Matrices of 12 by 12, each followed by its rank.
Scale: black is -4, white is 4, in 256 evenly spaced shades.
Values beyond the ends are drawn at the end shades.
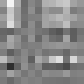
two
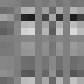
one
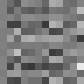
two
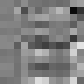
two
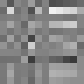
two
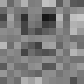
two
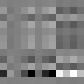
one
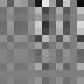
one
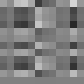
one
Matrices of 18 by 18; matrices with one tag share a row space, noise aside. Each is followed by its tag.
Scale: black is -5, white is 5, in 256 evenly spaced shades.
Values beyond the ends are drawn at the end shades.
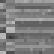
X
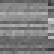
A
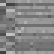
X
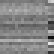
A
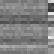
A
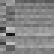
X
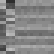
X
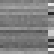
A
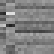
X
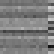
A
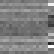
A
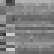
X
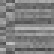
X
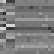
X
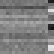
A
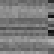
A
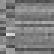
X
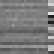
A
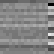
A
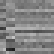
X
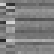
X
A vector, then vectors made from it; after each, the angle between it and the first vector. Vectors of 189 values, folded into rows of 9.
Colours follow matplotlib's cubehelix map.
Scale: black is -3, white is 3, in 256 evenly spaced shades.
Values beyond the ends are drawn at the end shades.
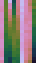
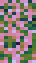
orthogonal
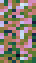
partly aligned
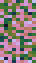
orthogonal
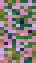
orthogonal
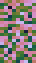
orthogonal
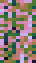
partly aligned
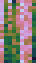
nearly parallel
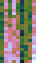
nearly opposite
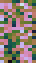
partly aligned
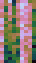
nearly parallel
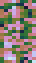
partly opposed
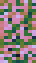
orthogonal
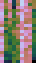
nearly parallel
